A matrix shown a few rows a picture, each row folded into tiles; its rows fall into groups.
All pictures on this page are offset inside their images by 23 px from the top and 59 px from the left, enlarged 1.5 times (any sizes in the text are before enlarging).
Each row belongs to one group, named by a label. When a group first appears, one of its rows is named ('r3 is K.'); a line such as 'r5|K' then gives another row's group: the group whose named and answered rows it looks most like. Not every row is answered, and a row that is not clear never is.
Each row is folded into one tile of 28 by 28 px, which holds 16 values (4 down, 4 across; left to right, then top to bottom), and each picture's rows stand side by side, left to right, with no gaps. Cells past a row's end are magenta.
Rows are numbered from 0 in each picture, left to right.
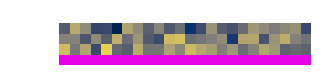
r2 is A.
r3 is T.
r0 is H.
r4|T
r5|H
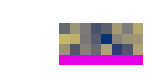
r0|H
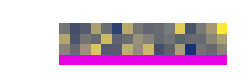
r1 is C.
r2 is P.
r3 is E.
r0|P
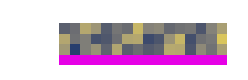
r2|A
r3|E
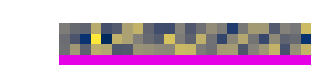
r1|T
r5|P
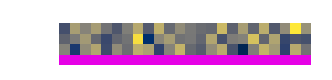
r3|P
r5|C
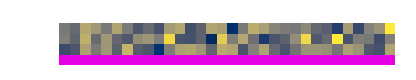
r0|C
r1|H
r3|E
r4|T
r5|A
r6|P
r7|E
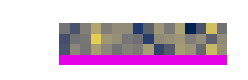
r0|E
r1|H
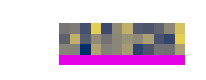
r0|E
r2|E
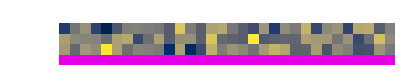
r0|H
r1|T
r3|C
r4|P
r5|E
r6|H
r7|A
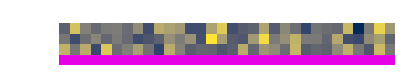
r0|H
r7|T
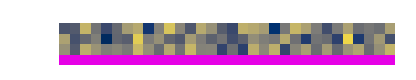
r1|E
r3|H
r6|E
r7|P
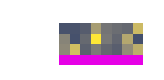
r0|E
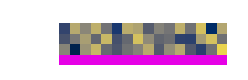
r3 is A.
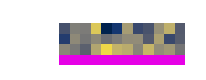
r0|E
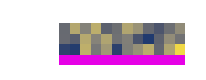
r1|C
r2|P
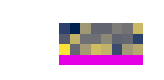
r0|T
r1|P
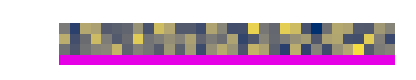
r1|E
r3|C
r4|C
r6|T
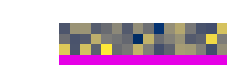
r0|H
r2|C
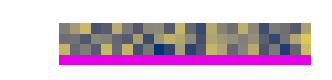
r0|H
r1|H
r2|A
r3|C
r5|A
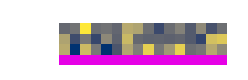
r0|C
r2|P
